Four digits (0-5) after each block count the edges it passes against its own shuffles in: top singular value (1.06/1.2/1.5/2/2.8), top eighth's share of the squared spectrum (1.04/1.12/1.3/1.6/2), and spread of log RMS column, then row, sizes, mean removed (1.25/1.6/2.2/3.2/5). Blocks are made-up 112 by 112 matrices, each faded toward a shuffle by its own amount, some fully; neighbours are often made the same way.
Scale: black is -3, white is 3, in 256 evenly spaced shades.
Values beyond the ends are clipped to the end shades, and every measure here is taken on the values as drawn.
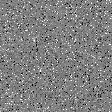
3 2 1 0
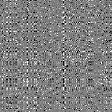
5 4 3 3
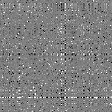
5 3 2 2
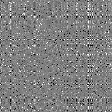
5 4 3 3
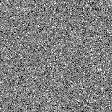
3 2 1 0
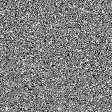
2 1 0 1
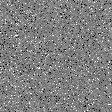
1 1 0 0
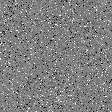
0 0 0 0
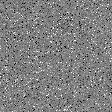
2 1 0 0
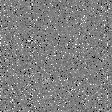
3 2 1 0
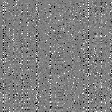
5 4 3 2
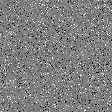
2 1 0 0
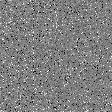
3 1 0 0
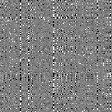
5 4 4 3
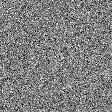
1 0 0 0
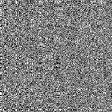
4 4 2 3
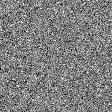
0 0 0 0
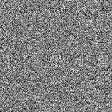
4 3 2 2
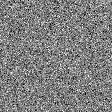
2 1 0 0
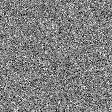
0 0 0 0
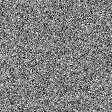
0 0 0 0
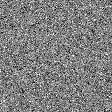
0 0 0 0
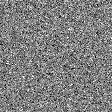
0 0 0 0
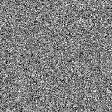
3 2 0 1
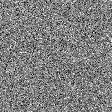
1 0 0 0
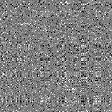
5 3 2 2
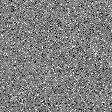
2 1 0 0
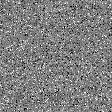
3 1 0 0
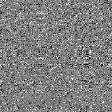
4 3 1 3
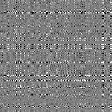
5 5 3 4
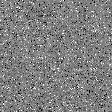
3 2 0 1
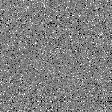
3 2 0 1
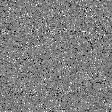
2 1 0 1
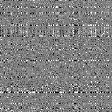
5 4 3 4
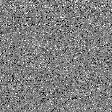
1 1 0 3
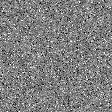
0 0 0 1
